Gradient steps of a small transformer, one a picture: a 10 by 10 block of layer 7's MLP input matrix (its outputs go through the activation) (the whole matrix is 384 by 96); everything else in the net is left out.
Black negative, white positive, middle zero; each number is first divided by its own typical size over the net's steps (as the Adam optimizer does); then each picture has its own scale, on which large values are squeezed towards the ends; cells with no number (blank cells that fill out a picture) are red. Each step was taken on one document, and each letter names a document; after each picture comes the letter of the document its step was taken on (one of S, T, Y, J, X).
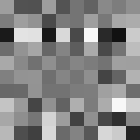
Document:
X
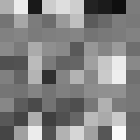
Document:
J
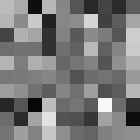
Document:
X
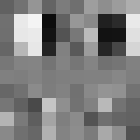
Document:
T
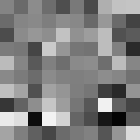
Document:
X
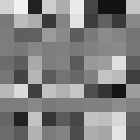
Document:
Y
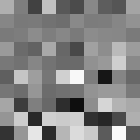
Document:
J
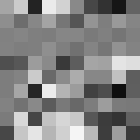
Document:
J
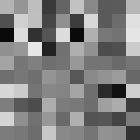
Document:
T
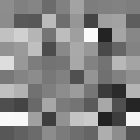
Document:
X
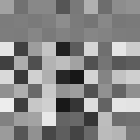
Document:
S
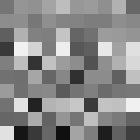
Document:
S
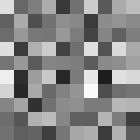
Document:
S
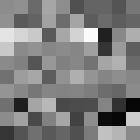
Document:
X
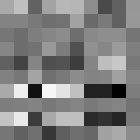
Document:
J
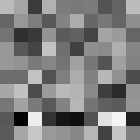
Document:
Y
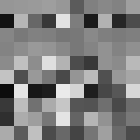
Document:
S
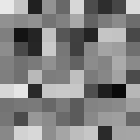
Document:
Y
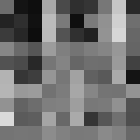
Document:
T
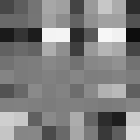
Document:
T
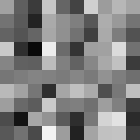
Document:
X
